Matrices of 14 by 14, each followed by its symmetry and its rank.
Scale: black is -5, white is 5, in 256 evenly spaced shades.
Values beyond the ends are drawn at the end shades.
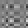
neither, rank one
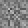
symmetric, rank three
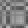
symmetric, rank one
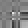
symmetric, rank one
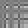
symmetric, rank one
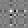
symmetric, rank one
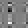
neither, rank one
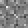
symmetric, rank three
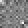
symmetric, rank three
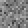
neither, full rank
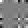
symmetric, rank one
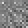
symmetric, rank three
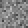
neither, full rank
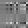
neither, rank one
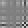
symmetric, rank one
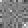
symmetric, rank three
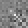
symmetric, rank three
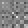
symmetric, rank three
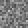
neither, full rank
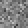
neither, full rank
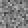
neither, full rank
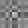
symmetric, rank one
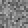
neither, full rank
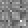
symmetric, rank three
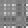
symmetric, rank one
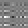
neither, rank one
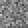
neither, full rank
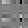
neither, rank one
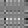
neither, rank one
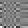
neither, rank one
